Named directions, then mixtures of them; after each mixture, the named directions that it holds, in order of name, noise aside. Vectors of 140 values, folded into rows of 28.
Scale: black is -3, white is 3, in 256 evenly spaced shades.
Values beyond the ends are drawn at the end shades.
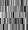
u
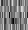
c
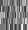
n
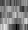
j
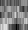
j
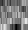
j, n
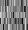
u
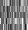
n, u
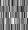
c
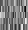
n, u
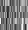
n, u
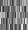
n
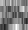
j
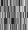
c, n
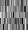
u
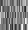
n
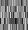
c, u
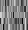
u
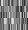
c, n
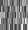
n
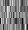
n, u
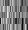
n, u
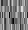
c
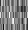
c, u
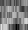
j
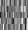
c, u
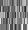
n
